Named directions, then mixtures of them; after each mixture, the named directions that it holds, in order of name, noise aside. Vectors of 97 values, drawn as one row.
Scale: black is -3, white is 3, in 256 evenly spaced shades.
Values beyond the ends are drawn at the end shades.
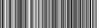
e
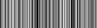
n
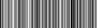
e, n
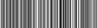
n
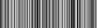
n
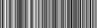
e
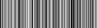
e, n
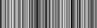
n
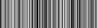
n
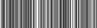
n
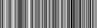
e, n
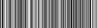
e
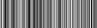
e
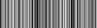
n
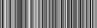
e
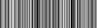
n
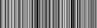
n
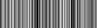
n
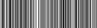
e, n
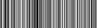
e, n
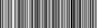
e, n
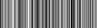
e, n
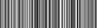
n
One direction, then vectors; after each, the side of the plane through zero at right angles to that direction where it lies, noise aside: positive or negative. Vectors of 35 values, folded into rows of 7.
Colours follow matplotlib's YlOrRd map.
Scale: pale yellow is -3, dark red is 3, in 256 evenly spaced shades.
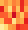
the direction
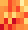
negative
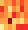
positive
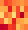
negative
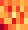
negative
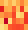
positive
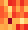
positive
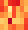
positive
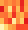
positive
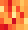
negative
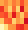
positive
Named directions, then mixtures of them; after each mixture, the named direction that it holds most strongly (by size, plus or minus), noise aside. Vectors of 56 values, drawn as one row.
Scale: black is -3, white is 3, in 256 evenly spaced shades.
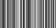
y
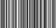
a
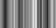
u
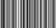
a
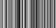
y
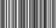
a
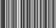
a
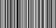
a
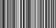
y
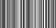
y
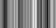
u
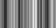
u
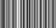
a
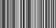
y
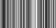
y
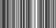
y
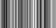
u
